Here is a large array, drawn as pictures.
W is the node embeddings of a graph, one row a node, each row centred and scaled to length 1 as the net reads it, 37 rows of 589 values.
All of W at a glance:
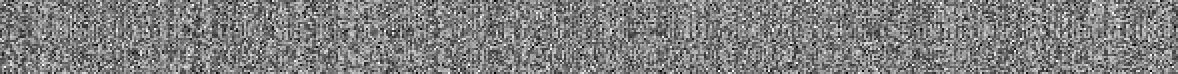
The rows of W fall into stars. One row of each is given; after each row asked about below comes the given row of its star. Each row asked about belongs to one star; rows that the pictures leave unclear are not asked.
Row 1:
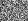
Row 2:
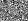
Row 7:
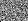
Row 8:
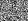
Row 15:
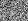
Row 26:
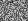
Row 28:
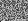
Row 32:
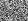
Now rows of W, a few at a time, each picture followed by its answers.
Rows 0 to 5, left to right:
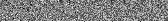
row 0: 7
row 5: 1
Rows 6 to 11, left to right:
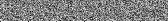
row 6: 8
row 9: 15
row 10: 2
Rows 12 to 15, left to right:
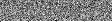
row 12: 7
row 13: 7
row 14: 15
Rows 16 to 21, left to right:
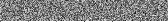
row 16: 15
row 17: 15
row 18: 32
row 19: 28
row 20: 7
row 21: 26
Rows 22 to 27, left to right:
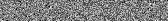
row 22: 2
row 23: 1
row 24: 2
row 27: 8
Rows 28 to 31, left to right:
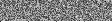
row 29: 8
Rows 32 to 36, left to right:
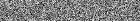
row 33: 2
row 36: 8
